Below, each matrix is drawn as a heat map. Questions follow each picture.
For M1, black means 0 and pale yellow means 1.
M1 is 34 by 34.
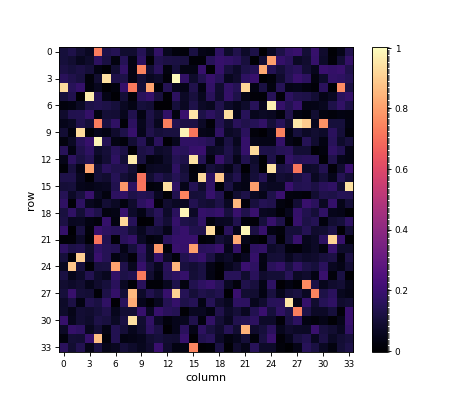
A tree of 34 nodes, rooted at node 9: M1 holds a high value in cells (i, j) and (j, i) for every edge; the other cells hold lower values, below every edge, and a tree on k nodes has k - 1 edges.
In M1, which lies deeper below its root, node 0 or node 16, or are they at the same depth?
node 0
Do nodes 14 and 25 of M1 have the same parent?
yes
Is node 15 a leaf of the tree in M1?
no
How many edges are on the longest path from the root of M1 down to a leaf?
7
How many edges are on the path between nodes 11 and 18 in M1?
5
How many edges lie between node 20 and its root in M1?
6
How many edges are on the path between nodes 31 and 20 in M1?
2
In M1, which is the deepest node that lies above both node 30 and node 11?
15
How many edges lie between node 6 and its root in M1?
7
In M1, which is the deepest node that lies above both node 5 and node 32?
8
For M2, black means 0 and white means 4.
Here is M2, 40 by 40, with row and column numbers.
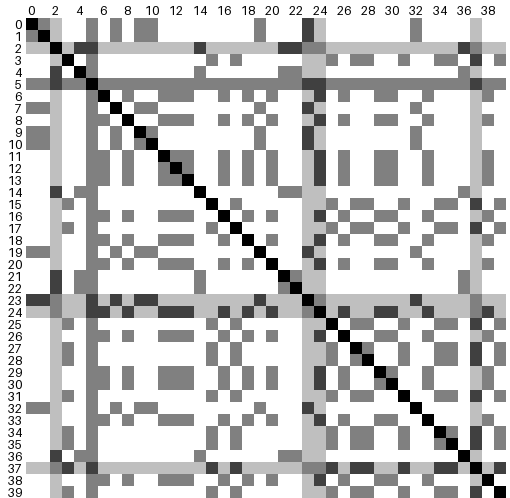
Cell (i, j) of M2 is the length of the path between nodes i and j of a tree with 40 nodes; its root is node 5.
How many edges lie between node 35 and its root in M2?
2
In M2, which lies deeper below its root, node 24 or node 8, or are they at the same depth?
node 8
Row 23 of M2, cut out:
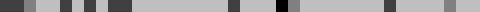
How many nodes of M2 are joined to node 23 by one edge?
8
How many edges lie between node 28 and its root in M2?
2
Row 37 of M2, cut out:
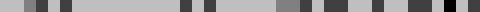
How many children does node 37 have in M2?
10
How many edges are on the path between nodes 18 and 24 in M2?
1
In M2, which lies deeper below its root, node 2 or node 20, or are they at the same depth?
node 20
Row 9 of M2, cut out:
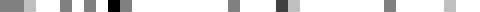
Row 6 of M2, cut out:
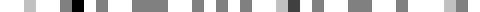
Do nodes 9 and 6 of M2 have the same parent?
no
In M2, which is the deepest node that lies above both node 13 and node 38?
24
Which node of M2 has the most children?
24
